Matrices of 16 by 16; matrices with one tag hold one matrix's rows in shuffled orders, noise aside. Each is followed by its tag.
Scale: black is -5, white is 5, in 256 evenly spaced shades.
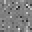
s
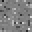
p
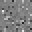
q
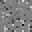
q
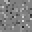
q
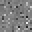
s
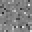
p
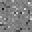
p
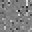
s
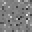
s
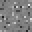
p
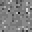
s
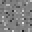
q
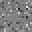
s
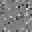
s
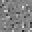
q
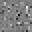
s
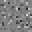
s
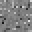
p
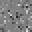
s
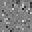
q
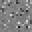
s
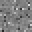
p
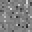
s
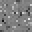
p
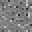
s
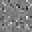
s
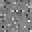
p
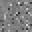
s
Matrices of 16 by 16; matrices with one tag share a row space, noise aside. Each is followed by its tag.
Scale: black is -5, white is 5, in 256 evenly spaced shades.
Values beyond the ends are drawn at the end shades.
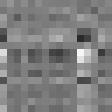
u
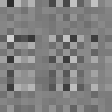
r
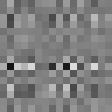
r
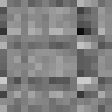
u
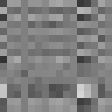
u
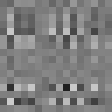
r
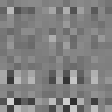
r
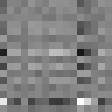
u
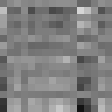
u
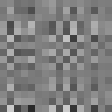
r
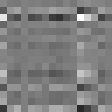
u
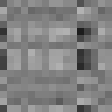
u
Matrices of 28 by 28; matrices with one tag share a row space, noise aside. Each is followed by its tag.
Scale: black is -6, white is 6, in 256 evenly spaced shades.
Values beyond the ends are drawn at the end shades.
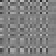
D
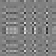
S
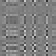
S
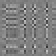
S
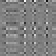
S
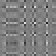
S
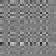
D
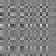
D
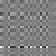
D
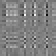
S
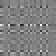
D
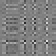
S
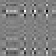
S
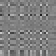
D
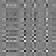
S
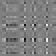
S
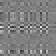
D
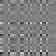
D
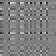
D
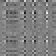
S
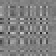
D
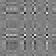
S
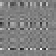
D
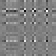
S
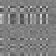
D
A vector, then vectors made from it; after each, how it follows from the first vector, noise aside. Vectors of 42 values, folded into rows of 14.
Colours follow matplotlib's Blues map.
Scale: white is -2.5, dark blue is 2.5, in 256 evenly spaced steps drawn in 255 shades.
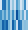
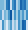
reversed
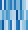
sign-scrambled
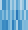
shrunk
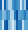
sign-scrambled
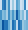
copied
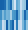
sign-scrambled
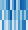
reversed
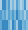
shrunk
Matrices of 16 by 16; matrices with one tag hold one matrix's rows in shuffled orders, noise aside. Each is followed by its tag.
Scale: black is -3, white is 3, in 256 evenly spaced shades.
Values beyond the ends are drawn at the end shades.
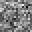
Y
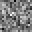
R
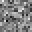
Y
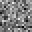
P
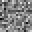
P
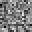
P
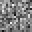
R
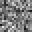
P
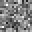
Y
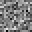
Y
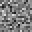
R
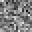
Y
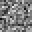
P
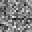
P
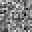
P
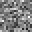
Y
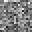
Y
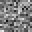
Y
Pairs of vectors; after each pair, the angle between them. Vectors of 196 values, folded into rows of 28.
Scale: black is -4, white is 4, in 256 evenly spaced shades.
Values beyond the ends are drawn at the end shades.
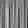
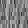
partly aligned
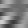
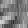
nearly parallel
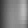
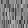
orthogonal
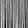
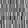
partly opposed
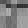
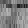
nearly parallel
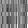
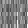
nearly parallel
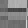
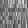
partly aligned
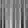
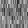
orthogonal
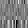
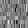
partly aligned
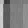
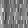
partly aligned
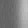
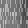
partly opposed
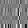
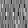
partly aligned
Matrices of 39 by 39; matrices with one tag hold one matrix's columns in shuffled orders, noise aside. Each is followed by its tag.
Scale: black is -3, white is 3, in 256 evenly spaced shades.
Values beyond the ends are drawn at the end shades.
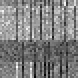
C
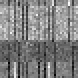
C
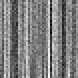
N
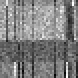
C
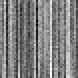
N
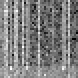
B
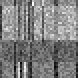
C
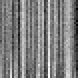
N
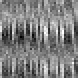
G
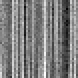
N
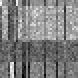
C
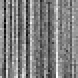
N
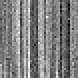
N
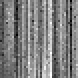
N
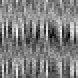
G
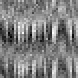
G
